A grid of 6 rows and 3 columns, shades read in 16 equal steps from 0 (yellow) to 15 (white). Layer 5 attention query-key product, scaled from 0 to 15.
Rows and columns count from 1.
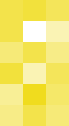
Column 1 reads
3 3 6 2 8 7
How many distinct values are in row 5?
3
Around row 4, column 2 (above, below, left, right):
3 0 2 4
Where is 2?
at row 1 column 2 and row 4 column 1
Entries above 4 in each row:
0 2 2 1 2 2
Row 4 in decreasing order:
10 4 2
